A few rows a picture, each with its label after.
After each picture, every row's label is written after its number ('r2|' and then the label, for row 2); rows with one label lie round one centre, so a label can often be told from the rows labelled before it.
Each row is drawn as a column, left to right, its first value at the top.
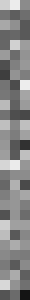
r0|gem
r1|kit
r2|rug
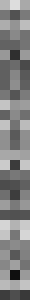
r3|gem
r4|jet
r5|gem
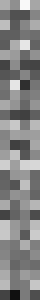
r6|gem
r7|rug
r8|kit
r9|gem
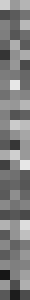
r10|jet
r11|rug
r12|gem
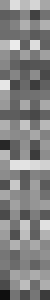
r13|rug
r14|kit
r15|gem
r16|kit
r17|gem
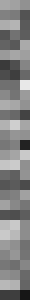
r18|gem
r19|gem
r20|rug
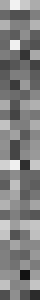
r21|gem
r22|kit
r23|jet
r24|gem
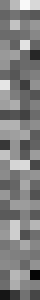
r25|rug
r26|gem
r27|kit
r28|jet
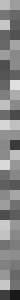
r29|gem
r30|rug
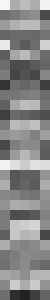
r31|kit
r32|gem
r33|gem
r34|gem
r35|kit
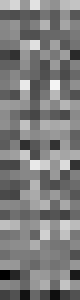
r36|jet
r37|jet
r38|rug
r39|kit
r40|gem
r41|rug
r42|gem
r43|jet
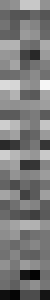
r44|rug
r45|rug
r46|jet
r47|jet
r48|rug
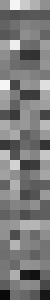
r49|rug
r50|kit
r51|jet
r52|jet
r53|rug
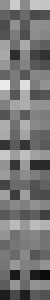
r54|rug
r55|jet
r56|rug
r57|jet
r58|jet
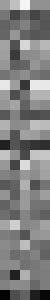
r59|rug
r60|jet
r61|kit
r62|rug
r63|rug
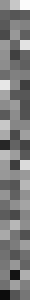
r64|rug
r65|jet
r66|kit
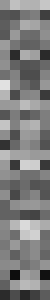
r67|rug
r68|jet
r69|gem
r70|gem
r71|jet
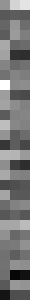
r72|rug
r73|jet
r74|jet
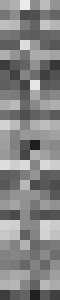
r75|gem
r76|gem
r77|kit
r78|rug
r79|gem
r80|gem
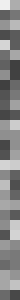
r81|kit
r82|gem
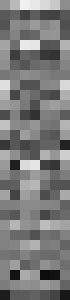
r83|rug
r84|jet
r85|kit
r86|kit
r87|jet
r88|jet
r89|rug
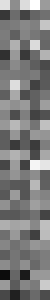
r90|jet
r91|rug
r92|jet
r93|kit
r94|gem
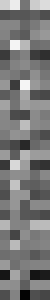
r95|jet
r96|kit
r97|rug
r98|jet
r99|jet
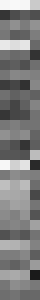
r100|kit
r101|kit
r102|kit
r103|jet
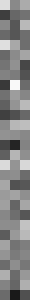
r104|kit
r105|rug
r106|gem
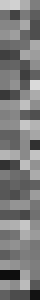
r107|jet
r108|jet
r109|gem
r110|rug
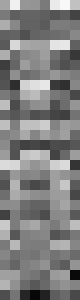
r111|gem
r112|kit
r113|rug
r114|rug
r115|rug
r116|kit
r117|kit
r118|jet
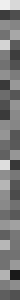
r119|kit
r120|jet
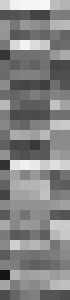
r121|jet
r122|kit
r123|kit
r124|kit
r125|kit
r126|gem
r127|gem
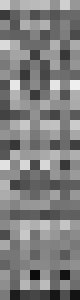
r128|kit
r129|rug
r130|gem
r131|jet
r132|gem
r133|rug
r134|jet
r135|rug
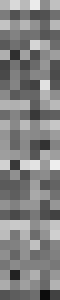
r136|gem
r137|jet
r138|gem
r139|kit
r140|rug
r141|gem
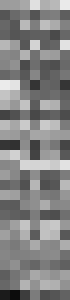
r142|rug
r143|rug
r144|gem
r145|kit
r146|gem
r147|gem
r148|kit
